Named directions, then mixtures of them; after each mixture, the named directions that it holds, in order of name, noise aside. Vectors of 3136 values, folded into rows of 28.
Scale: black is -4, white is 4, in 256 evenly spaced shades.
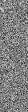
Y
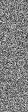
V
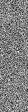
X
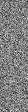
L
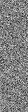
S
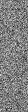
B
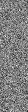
L, Y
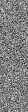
S, X, Y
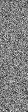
L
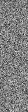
L, X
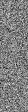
B, V, X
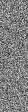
S, V, X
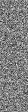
B, V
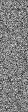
B, V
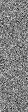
B, S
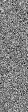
X, Y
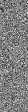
Y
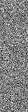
S, X, Y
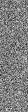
B
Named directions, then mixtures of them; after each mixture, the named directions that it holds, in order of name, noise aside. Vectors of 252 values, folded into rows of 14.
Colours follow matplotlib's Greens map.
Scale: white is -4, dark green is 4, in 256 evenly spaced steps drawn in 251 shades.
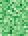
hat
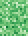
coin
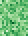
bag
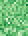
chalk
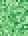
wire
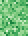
bag, chalk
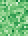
wire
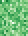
bag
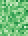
wire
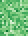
bag, hat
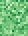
hat, wire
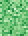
hat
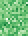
chalk, coin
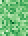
bag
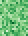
bag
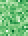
bag, wire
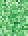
coin, wire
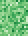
wire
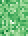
bag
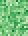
wire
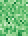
chalk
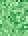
wire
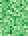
hat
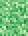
coin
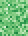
coin, wire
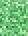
coin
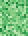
chalk, coin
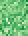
chalk, wire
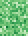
coin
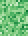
wire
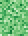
hat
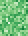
chalk, wire
